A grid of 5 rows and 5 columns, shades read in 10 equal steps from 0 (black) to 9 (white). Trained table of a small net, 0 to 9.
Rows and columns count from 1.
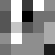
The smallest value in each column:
3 5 0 4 1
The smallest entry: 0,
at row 2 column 3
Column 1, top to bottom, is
4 3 3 5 4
